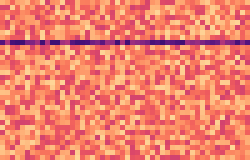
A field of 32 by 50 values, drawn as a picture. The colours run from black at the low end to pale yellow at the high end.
The values are skewed, with a long tail toward low values. On average the colour sits 70% of the way up the scale. Row 9 stands out from the rest. There is no overall slope.
